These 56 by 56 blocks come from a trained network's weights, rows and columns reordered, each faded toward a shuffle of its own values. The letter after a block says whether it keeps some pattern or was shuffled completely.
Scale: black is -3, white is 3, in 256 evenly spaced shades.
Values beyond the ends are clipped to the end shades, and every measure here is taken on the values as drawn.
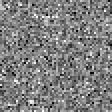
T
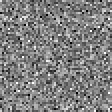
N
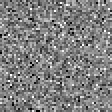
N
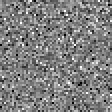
T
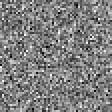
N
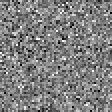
T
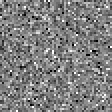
N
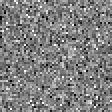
T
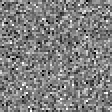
T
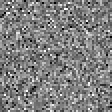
T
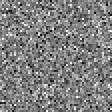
T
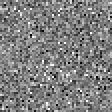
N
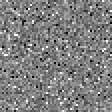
T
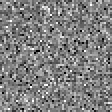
T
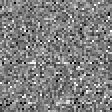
N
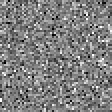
N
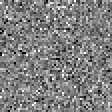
N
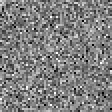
N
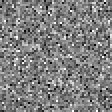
T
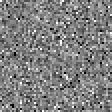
T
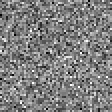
T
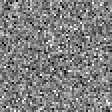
T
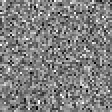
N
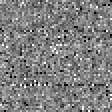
N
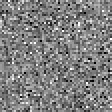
N
